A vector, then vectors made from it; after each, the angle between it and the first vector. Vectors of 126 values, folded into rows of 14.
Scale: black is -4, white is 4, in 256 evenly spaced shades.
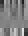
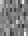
partly opposed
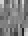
nearly opposite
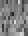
partly aligned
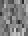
partly aligned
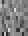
orthogonal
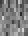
partly aligned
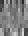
nearly parallel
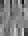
nearly parallel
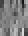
nearly parallel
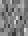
partly opposed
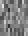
partly opposed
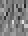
orthogonal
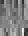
nearly parallel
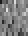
orthogonal
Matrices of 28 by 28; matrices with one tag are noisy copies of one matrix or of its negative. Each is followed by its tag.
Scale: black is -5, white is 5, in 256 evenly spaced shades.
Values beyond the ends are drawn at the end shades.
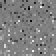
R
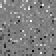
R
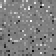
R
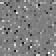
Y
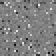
Y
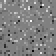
R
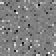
Y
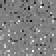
R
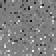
R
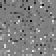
R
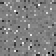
Y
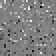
R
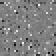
Y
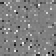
Y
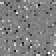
Y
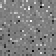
R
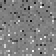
R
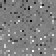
R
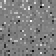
R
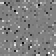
Y
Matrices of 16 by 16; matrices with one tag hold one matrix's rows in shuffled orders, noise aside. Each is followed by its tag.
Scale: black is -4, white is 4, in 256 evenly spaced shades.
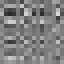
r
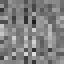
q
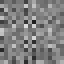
q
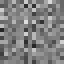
q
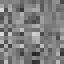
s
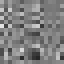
s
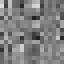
s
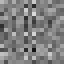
q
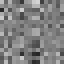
s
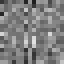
q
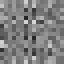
q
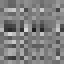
r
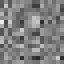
s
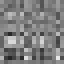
r
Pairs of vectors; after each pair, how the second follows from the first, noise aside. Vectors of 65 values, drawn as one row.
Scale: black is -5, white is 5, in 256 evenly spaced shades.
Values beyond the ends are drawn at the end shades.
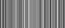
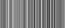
wrapped around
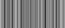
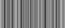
copied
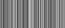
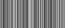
copied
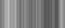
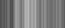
wrapped around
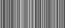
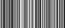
scaled up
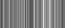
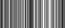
scaled up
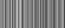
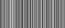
shuffled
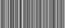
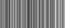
shuffled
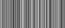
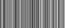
wrapped around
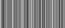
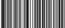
scaled up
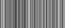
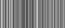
wrapped around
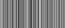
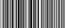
scaled up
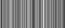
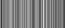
copied
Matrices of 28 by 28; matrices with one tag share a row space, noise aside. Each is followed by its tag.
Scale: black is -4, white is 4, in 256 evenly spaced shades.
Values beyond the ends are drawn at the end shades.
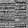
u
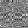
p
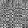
p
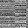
u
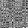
p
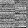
u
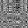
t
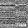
u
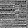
u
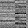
u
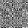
p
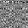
p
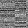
u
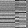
u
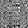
t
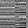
u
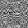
t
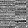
u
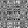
t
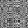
t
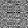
t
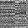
u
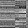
u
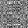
t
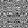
t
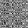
p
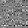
p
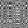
t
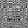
t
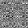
p
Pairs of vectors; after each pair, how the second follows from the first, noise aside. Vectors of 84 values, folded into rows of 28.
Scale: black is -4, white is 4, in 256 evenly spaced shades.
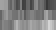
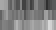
copied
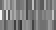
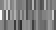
copied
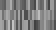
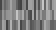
reversed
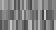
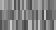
copied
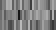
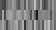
reversed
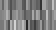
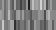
reversed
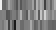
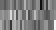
reversed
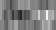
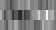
copied
